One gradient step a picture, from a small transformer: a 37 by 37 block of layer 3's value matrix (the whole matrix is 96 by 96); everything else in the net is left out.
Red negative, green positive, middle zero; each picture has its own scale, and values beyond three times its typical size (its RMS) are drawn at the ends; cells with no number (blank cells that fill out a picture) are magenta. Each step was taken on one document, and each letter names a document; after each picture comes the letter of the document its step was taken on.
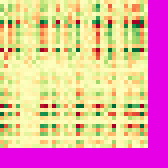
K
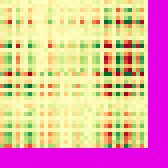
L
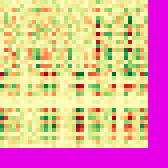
K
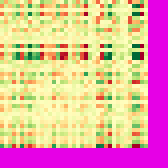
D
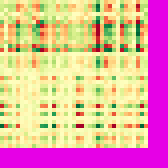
K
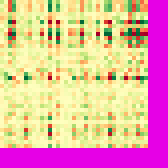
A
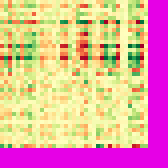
D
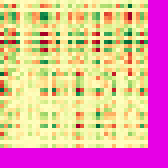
K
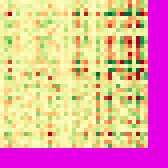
A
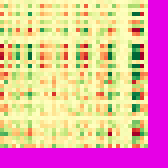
D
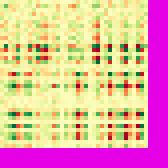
K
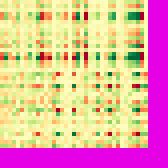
D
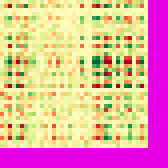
L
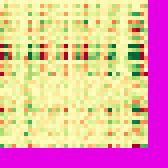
D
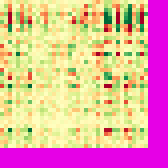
L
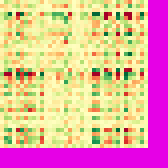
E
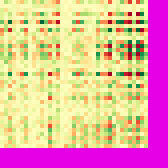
A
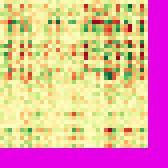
L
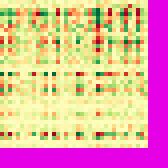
K
